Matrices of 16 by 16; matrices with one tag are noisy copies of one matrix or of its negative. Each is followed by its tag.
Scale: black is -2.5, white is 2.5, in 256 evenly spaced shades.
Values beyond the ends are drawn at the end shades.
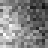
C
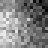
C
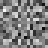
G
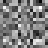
G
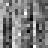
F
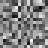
G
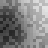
C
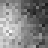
C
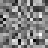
G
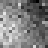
C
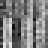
F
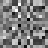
G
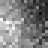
C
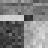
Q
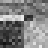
Q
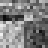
Q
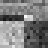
Q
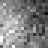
C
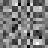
G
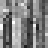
F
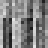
F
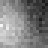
C
